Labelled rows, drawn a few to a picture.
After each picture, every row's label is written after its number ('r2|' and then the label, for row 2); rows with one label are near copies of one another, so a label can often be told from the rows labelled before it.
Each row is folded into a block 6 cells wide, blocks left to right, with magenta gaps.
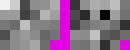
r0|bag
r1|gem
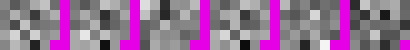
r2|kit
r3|kit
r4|bag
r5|kit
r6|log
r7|gem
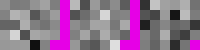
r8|kit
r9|log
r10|gem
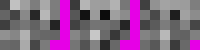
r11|gem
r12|gem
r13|gem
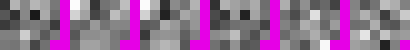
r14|gem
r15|bag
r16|bag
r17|gem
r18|log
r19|kit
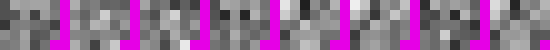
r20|gem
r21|log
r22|log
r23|gem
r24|bag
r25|bag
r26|gem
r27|bag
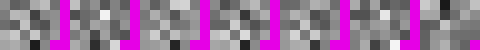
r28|kit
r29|log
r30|kit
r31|kit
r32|kit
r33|log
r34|bag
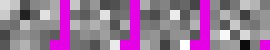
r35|bag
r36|log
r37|log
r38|kit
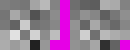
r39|kit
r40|kit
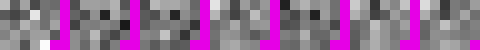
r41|log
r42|gem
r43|gem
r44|bag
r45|gem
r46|bag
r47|bag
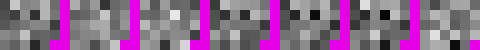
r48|gem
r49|log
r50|log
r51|gem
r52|gem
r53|gem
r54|kit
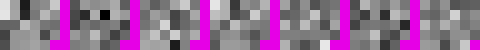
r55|bag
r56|gem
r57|kit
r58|bag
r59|log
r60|gem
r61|log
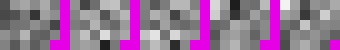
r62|gem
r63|kit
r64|kit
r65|bag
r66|bag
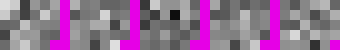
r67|bag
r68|log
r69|gem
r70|log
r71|kit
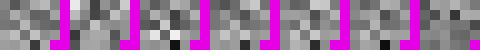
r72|kit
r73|bag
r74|kit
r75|kit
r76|kit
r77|kit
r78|gem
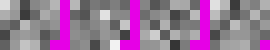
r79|bag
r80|log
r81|kit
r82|bag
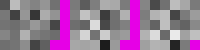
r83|gem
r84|kit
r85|kit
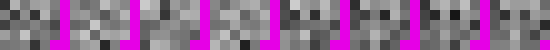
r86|gem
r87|kit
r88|bag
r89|kit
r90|gem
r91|gem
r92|gem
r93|gem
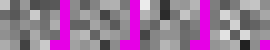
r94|log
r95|kit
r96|bag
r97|kit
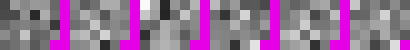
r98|gem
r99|kit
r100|bag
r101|log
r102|kit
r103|log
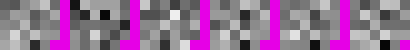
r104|kit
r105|gem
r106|log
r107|kit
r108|kit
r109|kit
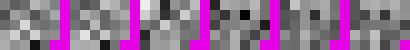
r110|kit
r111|kit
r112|bag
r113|gem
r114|gem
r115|gem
